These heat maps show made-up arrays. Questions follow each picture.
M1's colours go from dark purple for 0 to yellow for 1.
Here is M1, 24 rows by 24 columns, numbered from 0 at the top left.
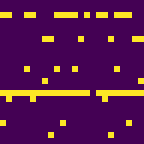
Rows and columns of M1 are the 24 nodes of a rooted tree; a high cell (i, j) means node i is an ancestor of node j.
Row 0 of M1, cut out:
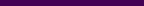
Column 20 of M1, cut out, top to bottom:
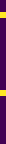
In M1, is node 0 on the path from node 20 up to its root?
no
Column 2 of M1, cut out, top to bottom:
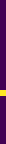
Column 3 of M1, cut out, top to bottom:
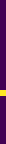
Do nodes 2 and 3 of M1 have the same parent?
yes
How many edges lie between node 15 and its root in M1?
0
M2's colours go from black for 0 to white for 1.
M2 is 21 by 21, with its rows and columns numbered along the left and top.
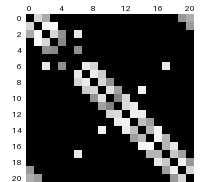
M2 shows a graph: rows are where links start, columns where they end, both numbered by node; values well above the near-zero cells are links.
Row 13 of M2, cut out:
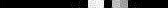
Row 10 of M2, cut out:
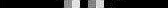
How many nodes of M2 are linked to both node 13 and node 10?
2
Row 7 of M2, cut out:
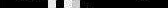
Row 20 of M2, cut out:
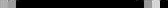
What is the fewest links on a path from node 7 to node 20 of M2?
4
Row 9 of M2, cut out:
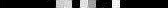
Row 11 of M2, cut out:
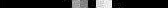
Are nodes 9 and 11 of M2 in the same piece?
yes
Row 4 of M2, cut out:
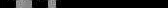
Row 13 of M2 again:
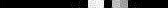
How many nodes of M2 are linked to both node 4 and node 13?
0
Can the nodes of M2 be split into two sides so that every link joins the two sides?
no
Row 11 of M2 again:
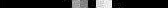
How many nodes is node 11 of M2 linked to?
4
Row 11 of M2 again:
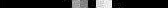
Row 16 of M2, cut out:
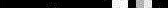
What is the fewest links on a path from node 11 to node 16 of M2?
3
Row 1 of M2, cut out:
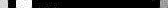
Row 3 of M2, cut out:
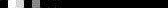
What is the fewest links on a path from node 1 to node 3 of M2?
1
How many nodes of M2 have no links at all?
1
